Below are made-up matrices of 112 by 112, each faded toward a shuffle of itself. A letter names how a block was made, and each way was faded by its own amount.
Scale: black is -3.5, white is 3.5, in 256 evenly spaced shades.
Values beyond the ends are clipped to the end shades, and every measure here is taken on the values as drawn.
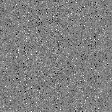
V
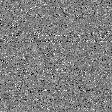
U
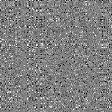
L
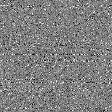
U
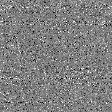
U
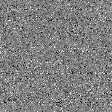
U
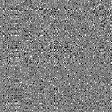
L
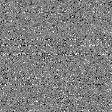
U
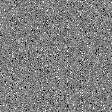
V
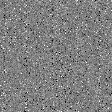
V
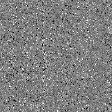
V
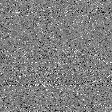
U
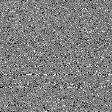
U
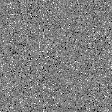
V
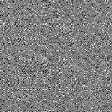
L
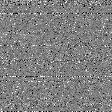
U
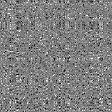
L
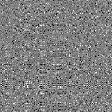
L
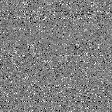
U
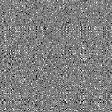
L
